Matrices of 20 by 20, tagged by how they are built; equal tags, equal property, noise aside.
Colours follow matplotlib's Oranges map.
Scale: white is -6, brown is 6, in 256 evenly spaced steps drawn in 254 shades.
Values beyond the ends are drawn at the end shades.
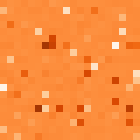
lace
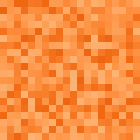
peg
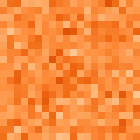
peg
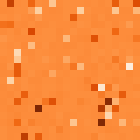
lace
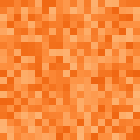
peg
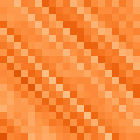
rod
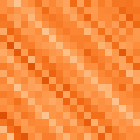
rod
